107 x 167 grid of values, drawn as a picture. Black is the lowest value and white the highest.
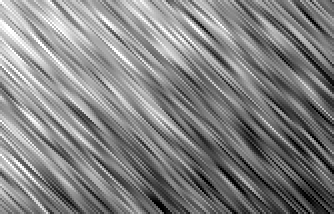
Ninth with the lowest average: bottom right. Grain: diagonal, down to the right. Average level on the scale: 50%. Ninth with the highest average: top left. Mirror symmetry: none. Slope: up to the top left.
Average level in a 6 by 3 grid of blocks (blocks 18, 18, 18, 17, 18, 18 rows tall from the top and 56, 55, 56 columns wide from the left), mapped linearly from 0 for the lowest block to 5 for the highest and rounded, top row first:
5 4 2
5 4 2
4 3 2
3 2 1
3 1 1
2 1 0
